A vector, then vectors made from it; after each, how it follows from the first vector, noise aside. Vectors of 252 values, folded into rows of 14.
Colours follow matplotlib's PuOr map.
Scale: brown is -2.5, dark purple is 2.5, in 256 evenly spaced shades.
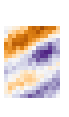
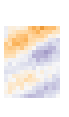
shrunk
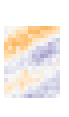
shrunk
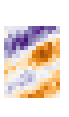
negated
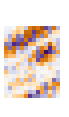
sign-scrambled
